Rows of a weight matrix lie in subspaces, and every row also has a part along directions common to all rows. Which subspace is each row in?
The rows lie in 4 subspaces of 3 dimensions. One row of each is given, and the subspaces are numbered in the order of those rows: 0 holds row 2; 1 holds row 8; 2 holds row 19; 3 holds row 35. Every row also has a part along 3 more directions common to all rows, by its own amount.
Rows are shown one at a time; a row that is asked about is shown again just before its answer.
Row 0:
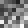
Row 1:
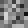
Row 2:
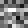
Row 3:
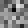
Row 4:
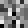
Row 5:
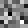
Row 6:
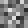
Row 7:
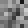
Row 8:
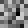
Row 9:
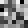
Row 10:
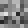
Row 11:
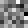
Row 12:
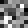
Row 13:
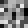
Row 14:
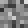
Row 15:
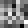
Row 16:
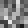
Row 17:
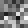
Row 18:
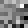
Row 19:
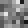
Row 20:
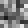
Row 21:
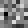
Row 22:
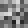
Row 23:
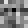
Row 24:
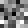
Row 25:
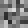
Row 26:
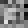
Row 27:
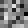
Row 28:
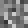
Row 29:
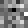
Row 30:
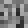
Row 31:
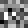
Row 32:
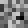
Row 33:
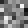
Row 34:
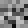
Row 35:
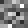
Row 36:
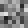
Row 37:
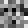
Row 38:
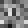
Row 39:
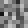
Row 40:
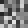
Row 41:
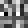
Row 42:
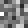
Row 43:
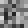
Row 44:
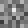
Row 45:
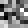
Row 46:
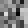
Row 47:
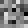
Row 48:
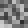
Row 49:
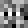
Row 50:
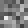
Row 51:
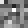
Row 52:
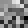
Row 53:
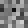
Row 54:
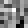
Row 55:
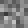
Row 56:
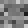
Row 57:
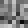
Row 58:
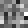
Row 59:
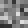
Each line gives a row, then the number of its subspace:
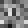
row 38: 0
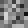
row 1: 0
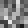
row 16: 3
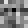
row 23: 0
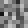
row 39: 1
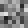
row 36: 2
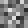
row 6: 1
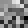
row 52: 1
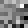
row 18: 1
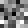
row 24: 3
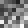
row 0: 1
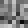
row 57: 3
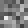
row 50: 2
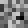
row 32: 1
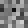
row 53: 1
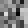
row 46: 1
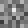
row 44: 3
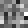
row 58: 0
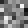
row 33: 2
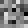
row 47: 0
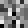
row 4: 2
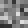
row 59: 3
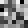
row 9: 2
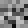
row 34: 2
